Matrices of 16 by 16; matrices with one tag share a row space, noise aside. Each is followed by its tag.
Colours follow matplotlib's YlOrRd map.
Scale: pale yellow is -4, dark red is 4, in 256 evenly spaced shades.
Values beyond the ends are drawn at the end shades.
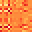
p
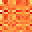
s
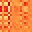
p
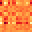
s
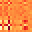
p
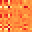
p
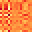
p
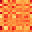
s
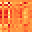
p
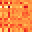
p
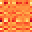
s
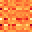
s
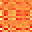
s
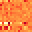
p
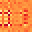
p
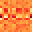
s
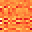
s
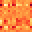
s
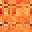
s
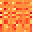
s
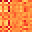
p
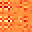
p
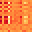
p
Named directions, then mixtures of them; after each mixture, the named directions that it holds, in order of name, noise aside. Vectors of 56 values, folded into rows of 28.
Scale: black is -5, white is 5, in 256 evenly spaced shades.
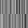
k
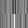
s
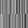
k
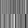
k, s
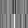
s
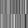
k, s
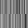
k, s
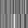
k, s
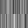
k, s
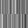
k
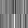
s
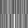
s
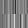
s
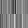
k, s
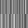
k, s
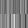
k, s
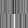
s
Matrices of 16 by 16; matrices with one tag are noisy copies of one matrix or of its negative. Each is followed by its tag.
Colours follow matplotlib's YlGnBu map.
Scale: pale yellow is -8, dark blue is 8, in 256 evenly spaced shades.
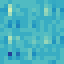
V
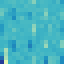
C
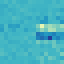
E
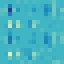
V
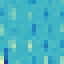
C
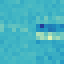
E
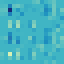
V
